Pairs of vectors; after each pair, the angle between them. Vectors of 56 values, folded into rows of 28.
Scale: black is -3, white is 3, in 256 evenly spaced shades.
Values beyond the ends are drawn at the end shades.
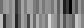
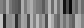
nearly parallel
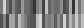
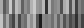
nearly opposite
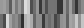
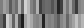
nearly parallel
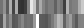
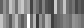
partly opposed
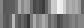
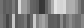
nearly parallel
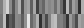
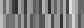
orthogonal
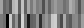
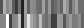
nearly opposite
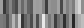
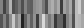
nearly parallel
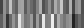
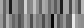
nearly opposite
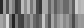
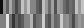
nearly parallel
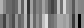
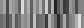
partly opposed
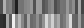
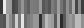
partly aligned
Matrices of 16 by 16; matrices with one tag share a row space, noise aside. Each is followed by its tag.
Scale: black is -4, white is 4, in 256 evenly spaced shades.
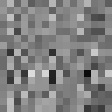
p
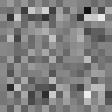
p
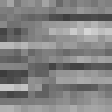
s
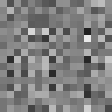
p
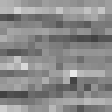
s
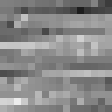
s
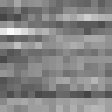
s
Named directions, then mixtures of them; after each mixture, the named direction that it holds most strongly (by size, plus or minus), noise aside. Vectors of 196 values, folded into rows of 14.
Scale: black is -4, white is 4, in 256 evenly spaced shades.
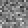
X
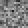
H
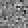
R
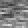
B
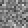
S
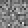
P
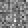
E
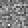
P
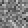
S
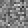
P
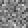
S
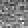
X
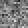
H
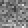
S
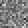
S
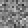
S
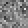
X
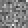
E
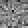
H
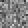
E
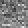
B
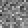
X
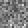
S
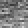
B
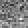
X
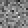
H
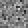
R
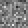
R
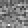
P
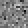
R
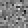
R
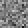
S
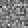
P
